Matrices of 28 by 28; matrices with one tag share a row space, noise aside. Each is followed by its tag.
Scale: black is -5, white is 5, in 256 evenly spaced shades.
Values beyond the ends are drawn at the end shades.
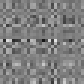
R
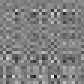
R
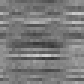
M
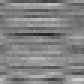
M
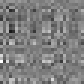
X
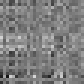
X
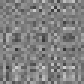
R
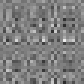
R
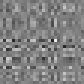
R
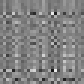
R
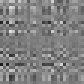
X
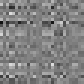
X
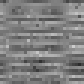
M
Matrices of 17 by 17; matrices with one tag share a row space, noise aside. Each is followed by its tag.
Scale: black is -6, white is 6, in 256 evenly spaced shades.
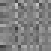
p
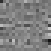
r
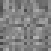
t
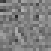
p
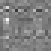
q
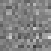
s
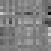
r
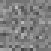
p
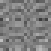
t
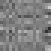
r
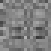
t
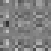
q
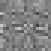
t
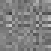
s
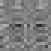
t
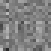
q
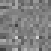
p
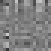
q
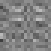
t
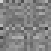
t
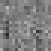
q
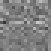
t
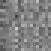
p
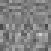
t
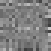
r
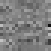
r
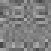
t
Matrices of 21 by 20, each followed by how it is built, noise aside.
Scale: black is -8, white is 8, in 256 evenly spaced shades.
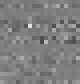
uneven rows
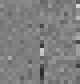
uneven columns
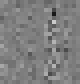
uneven columns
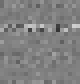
uneven rows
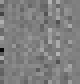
uneven columns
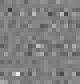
uneven rows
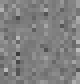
uneven columns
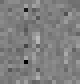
uneven columns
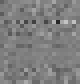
uneven rows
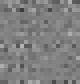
uneven rows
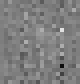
uneven columns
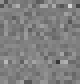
uneven rows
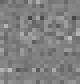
uneven rows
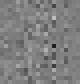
uneven columns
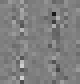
uneven columns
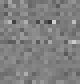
uneven rows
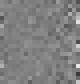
uneven columns
